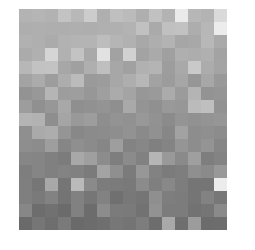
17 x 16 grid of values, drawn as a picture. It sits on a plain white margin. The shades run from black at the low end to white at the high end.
Stripes: none. Grain: fine. Slope: up to the top. Calmest part: centre. Odd rows or columns: none.
